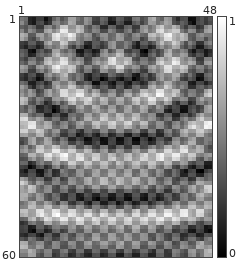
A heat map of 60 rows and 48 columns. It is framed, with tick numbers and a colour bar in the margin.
Concentric rings centre on the top middle. Stripes running across repeat 8 times from top to bottom. Overall the values sit about 50% of the way up the scale. No overall slope runs across the table.
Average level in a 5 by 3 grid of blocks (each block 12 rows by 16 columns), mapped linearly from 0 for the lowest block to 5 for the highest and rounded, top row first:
3 0 3 | 3 2 3 | 5 3 5 | 1 2 1 | 3 5 3
